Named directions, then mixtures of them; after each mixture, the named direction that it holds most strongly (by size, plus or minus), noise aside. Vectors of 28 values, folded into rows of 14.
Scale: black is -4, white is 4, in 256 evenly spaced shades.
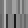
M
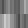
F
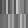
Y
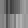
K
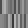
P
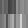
K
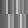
Y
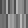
Y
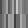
Y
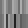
M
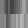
K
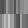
F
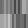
F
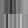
K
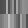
Y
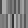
P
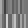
M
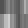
F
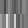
M
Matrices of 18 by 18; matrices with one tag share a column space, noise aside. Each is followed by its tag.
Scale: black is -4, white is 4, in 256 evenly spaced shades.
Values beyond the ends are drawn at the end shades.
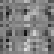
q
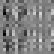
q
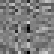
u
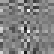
u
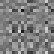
u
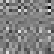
u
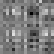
q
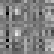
q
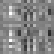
q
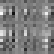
q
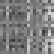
q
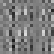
q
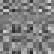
u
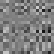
u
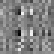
q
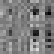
q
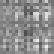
q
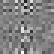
u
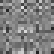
u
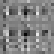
q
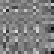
u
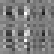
q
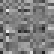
u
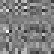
u
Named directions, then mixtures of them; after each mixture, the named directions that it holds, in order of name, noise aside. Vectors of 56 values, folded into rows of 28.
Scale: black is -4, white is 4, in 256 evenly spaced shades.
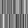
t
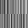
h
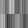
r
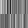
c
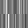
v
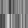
h, r, v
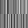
h, v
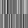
c, h, t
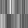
c, r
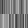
c, t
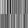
c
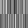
c, t, v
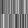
c, t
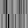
v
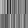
c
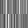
h, v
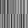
h
